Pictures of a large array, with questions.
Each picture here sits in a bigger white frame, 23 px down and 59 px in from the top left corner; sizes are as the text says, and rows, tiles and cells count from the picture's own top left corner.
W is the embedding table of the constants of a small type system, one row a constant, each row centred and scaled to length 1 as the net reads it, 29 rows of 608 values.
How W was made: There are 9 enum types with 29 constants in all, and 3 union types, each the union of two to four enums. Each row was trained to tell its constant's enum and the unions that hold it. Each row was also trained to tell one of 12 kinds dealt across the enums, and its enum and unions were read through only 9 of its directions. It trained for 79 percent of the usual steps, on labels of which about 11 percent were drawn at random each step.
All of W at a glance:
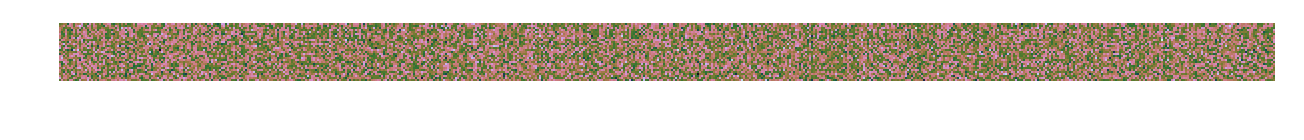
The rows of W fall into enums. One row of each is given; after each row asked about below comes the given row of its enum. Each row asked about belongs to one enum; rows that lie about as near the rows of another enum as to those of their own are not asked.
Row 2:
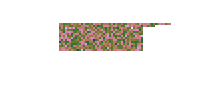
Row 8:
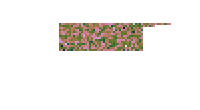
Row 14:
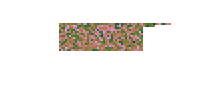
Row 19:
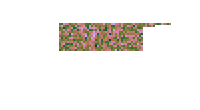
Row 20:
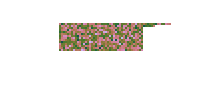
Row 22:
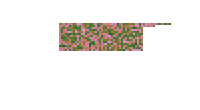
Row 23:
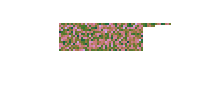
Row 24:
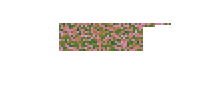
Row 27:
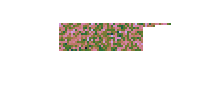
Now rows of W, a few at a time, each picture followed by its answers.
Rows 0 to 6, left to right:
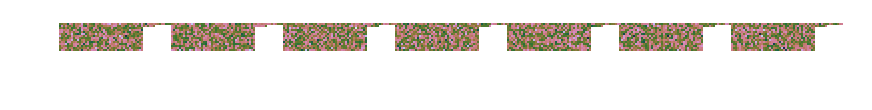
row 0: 22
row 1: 22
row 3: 24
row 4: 20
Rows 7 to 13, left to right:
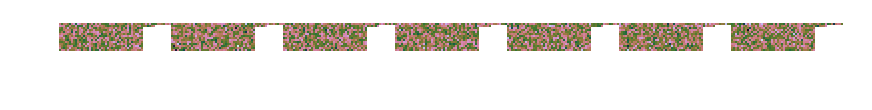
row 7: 20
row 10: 22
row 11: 24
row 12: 27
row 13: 23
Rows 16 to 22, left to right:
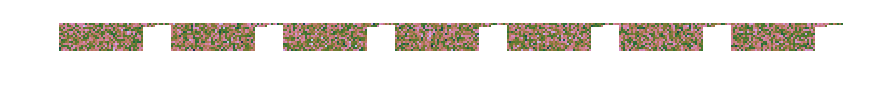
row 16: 2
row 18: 24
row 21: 20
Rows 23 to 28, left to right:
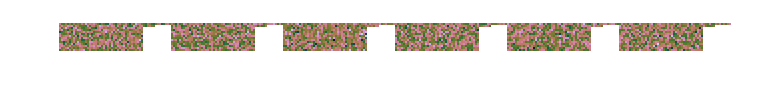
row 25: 8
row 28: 14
